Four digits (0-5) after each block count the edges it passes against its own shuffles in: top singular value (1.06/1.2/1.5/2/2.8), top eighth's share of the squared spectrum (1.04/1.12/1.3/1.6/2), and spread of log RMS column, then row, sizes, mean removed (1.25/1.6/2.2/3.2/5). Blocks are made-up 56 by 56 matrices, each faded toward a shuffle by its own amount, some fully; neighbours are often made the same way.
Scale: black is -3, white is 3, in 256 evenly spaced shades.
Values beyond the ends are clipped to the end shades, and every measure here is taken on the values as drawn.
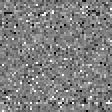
1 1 0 2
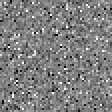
0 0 0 0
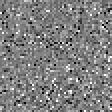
2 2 0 0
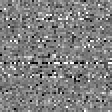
2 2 0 3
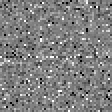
1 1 0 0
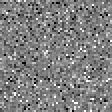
0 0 0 0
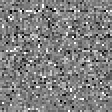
1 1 0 2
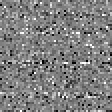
2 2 0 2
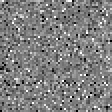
0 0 0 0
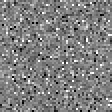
0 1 0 0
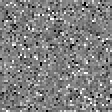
0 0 0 0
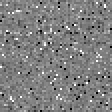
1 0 0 0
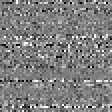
2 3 0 4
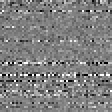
3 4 0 4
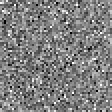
1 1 0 0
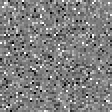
3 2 1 1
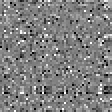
4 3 1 1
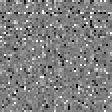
3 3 1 1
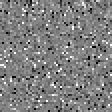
2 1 0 0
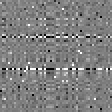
5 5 2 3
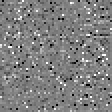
2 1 0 0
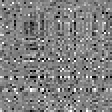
4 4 2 3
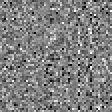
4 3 2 1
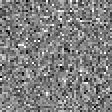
3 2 1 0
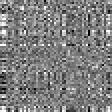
4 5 3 3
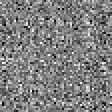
3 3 1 1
